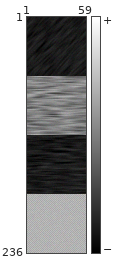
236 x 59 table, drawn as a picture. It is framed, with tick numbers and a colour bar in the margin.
The table splits into 4 rows of 1 panel. Panel 1,1: very low, slanting up to the right, faint in contrast. Panel 2,1: middling, streaked across. Panel 3,1: very low, streaked across, faint in contrast. Panel 4,1: high, checkered, faint in contrast.
